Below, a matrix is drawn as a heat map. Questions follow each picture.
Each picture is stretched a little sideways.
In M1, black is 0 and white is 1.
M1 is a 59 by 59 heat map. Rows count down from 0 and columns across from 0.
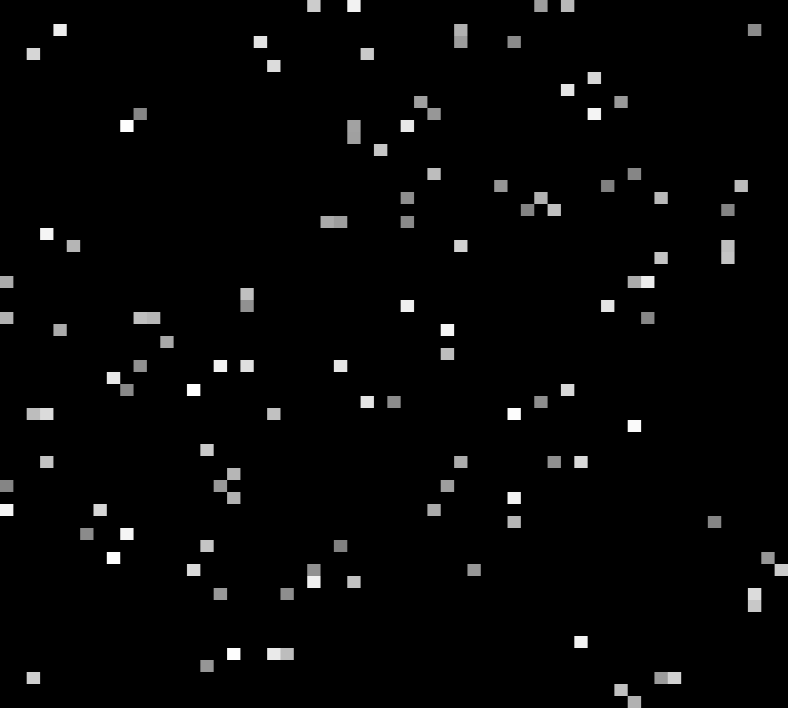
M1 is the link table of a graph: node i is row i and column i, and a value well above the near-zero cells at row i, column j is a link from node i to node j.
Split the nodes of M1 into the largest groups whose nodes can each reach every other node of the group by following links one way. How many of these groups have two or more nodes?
3
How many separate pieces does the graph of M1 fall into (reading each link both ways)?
9
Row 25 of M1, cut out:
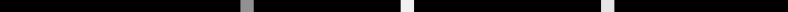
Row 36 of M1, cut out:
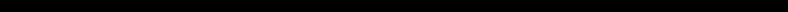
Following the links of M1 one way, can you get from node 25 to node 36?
no
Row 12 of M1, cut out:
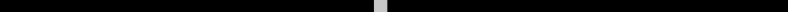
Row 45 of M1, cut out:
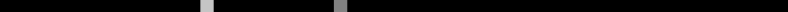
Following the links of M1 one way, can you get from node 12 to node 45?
no
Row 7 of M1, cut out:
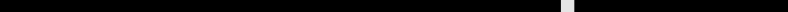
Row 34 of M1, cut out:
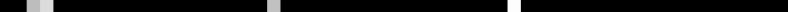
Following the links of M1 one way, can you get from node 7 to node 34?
yes
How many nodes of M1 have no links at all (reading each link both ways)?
6
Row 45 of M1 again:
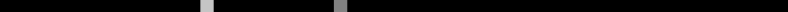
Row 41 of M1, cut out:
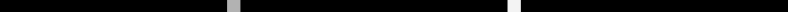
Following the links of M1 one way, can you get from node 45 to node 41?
yes
